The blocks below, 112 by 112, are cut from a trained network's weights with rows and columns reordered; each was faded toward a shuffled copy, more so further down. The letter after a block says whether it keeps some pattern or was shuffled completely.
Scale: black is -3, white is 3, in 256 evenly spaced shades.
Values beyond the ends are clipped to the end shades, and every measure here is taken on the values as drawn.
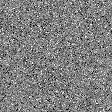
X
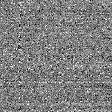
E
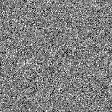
E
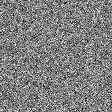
X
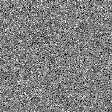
E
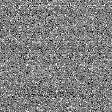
E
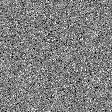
X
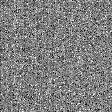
E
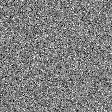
X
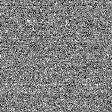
E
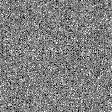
E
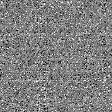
E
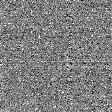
E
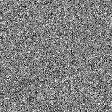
E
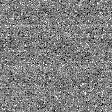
E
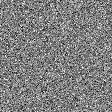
X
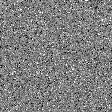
X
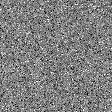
X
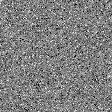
E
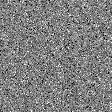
X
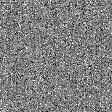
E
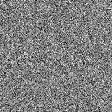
E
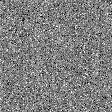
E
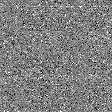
E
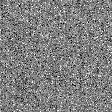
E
